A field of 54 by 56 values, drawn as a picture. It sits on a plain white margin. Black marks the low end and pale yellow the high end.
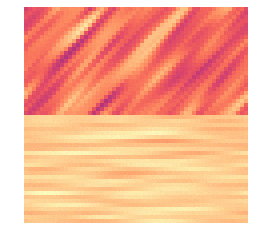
It is made of 2 by 1 panels. Panel 1,1: high, slanting up to the right. Panel 2,1: very high, streaked across, faint in contrast.
